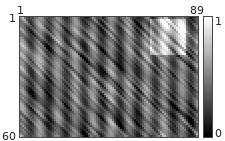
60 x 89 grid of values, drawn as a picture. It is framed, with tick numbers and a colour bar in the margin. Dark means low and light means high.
In the top right lies a patch that is higher than the rest. Upright stripes repeat 10 times across the table. The ninth with the highest average is the top right.
